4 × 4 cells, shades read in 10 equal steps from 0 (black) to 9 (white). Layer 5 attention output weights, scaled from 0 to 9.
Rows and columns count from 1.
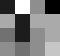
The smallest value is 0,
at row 1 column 4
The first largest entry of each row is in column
2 1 4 4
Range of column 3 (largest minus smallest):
1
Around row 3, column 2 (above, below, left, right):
1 4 4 5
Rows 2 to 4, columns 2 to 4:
1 6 6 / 1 5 6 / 4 5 7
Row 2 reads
6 1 6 6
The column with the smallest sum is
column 2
